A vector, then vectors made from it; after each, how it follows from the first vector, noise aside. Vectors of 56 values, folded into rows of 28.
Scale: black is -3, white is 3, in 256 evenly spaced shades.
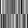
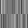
shrunk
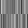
shrunk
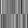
shrunk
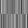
shrunk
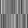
shrunk
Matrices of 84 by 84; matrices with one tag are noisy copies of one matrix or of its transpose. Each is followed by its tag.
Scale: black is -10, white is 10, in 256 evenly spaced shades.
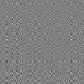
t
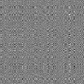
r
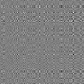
t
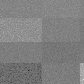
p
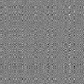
r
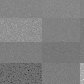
p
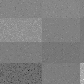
p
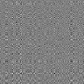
t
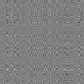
r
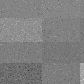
p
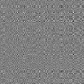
t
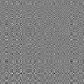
t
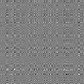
r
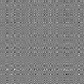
r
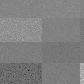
p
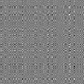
r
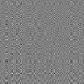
t
